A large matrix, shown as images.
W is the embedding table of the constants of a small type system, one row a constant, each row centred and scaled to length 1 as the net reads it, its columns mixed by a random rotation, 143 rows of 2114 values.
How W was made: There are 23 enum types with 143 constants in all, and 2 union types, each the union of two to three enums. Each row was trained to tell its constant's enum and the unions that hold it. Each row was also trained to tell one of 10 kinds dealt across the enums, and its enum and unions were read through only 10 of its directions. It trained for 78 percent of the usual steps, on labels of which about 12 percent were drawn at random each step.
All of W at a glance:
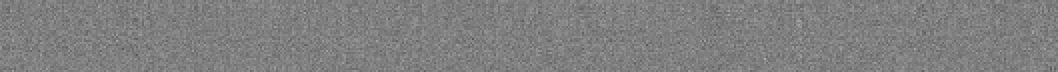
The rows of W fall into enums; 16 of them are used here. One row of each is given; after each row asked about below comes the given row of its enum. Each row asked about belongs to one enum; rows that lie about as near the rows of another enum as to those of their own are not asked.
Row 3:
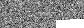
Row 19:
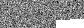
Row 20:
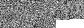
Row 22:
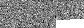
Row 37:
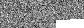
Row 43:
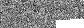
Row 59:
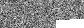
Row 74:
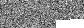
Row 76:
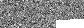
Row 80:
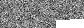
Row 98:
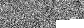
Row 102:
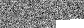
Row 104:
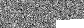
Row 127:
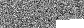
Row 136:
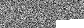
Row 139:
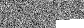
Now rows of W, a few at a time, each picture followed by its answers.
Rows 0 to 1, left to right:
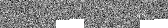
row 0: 59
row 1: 19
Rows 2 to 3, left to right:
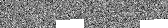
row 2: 80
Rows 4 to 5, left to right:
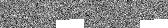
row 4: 127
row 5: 76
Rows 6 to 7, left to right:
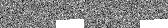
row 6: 139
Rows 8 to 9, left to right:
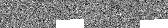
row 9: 98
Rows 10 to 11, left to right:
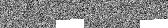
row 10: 102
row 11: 136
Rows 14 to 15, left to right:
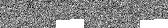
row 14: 102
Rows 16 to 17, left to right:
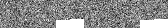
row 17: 76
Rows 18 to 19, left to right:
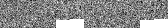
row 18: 20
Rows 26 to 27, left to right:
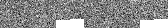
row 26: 59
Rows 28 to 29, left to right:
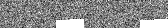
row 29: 74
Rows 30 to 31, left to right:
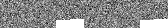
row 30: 19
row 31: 102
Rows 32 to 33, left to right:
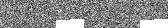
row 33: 76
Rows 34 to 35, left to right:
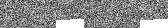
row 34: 139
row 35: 20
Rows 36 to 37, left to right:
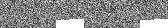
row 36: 136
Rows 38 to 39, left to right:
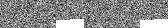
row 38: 37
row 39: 43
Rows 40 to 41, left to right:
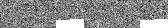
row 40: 104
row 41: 80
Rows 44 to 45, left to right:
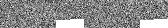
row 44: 74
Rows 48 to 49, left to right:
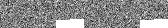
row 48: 104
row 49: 76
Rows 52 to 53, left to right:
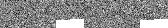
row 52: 59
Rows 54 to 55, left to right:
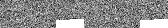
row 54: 3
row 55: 19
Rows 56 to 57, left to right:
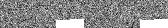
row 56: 43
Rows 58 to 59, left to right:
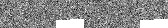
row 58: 102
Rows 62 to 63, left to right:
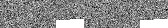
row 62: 3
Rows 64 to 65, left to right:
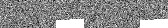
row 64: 136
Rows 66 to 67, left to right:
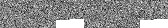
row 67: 20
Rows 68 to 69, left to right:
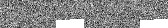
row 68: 22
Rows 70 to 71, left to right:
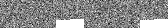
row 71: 59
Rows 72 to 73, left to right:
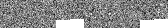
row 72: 139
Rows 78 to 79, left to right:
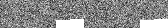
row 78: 80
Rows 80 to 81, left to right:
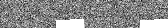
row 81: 102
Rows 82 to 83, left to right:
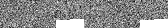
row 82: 20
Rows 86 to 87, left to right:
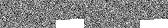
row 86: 102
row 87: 19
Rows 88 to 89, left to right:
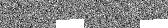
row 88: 37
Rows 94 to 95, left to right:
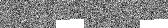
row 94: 59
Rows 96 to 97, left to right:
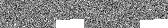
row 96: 76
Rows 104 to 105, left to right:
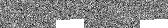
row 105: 139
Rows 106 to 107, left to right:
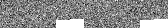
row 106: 20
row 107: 98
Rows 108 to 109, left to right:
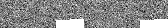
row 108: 43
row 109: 80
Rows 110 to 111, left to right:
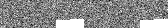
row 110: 127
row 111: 59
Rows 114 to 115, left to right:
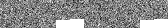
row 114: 136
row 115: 76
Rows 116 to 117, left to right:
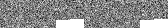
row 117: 19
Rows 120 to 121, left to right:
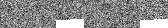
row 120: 80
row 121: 104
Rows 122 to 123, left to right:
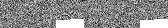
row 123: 3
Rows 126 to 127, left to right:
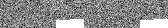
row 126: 20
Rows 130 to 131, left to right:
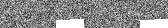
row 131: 80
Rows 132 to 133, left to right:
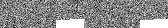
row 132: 136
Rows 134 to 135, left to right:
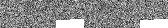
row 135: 37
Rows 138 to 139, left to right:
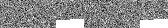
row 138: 19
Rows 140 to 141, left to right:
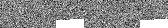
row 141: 74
